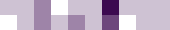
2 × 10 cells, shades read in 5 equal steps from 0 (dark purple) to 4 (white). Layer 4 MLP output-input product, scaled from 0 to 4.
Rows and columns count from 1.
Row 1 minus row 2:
-1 0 0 1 1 0 -1 -1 0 0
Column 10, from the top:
3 3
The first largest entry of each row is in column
4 1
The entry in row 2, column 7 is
1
